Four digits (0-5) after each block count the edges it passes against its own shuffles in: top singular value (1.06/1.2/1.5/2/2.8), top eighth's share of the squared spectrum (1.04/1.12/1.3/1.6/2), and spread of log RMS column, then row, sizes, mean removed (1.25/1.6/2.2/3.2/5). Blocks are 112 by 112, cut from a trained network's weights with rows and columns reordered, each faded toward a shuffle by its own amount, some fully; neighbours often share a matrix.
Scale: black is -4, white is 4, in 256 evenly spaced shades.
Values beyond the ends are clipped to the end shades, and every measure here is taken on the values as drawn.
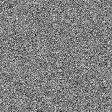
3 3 1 0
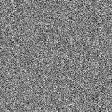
3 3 1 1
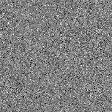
3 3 1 1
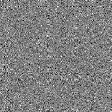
3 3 2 2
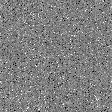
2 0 0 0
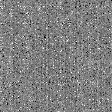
3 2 0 2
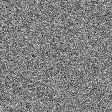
1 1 0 0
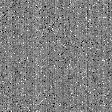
3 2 0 2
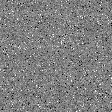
1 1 1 0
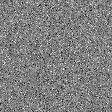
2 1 0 0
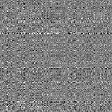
4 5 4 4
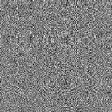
4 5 3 2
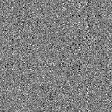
3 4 2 2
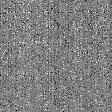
3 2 0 1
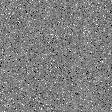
0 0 0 0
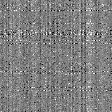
4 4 1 3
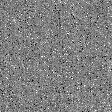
1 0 0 0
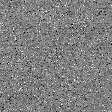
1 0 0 0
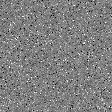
0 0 0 0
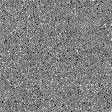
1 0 0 0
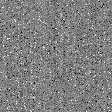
2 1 0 0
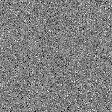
2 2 1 1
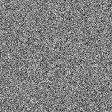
3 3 1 0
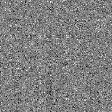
3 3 2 2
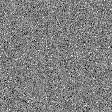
2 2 0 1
